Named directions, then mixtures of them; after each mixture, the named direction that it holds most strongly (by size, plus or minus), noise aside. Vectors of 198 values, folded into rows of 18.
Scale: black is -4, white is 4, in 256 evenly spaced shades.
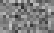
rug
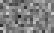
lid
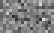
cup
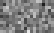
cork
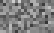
rug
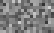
cork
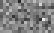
cup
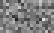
cup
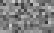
rug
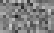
rug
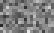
lid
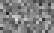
cup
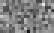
cork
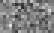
rug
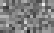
cork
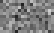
rug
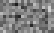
rug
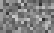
cup
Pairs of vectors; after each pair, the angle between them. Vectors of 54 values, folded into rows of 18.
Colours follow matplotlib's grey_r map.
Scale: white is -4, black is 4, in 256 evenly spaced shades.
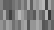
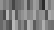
partly opposed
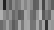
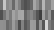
nearly opposite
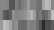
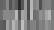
orthogonal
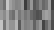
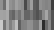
nearly parallel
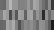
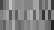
nearly parallel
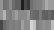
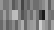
partly aligned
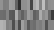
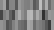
orthogonal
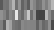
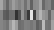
partly opposed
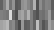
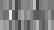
nearly parallel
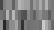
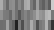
orthogonal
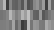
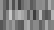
partly aligned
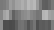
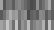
partly opposed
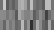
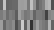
nearly parallel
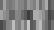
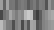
nearly opposite
